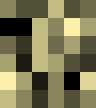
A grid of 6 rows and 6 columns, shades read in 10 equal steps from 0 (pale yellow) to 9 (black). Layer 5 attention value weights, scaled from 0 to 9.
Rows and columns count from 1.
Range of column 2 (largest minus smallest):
6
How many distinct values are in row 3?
5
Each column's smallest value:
0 3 2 2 0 1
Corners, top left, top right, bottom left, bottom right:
4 5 2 4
